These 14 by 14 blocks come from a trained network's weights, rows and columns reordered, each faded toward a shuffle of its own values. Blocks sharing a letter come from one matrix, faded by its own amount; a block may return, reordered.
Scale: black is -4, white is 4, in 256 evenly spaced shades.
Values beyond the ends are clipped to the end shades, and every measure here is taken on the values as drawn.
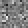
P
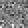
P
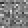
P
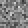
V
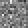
P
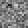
V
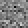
P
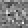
P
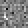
P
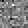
P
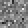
V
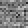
P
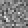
V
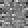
P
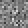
V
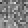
V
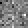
P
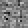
P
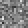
V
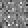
P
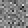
V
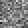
V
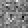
P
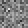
V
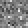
P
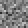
V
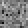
P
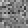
V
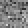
P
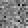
P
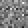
P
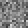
V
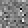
P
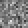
V
